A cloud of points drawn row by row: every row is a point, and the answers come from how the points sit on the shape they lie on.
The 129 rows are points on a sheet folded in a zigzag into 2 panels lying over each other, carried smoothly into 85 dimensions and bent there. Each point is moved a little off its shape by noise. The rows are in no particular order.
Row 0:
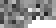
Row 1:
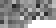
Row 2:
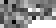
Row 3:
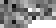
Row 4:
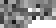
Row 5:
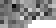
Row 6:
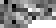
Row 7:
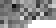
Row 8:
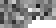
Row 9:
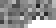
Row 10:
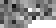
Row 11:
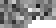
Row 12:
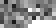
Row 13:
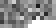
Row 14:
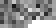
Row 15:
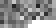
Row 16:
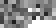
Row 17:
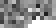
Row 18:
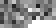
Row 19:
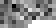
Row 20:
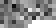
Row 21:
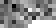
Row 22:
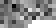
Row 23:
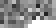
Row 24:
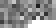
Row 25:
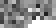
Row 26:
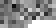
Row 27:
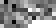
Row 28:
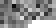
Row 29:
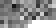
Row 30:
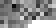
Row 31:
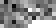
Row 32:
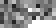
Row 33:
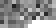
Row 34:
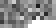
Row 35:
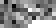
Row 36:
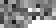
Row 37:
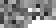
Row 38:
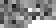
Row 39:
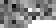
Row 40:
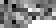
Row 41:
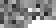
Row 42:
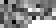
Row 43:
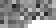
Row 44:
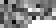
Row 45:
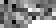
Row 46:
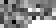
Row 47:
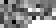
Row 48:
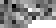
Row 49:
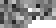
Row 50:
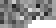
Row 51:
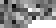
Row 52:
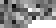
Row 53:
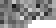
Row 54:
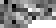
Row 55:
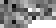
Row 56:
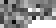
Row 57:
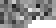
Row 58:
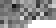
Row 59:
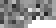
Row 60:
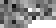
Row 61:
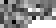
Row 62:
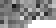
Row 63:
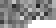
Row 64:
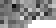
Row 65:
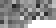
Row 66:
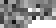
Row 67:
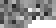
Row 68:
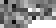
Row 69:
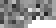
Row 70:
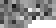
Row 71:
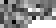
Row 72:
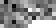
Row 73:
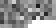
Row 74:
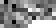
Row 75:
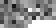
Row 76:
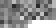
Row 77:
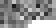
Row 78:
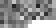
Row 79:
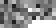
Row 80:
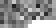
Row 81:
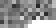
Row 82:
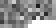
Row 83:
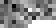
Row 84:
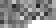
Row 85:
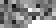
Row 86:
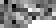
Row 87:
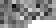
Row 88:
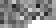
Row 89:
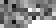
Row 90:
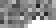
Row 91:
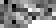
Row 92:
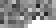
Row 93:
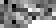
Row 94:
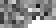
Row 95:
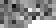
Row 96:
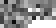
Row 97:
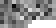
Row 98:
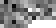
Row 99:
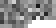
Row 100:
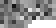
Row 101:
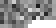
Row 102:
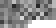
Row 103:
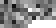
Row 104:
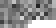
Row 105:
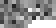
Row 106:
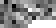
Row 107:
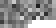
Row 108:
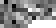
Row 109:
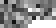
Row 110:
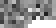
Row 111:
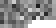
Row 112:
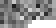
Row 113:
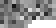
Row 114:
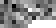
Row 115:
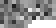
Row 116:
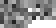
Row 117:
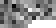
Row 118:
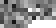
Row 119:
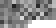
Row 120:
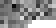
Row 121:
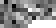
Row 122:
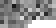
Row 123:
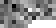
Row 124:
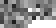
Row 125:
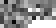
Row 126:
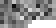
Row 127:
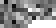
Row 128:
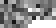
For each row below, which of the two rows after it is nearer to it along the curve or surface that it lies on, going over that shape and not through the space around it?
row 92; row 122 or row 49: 122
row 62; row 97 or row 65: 65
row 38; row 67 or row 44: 67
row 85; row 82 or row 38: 82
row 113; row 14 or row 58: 58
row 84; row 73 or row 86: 73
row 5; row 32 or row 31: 31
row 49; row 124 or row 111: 111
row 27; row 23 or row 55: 55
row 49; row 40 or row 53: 40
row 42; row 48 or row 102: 48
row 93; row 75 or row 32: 32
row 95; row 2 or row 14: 2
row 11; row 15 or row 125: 15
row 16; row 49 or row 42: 42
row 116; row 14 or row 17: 17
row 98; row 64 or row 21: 21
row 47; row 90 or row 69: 69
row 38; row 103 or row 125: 125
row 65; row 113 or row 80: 113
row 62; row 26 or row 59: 26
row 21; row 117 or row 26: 26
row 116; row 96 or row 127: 96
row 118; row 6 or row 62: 6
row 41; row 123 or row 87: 123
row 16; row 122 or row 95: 95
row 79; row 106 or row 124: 106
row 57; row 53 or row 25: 53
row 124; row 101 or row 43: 43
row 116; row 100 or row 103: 100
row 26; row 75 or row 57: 75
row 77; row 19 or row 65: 19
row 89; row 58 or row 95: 95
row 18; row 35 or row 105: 35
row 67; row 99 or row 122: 122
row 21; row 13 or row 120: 120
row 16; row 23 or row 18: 23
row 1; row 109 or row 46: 46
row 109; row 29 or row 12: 12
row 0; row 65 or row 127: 65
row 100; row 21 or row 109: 21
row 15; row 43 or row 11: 11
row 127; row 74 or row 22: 74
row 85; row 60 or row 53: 53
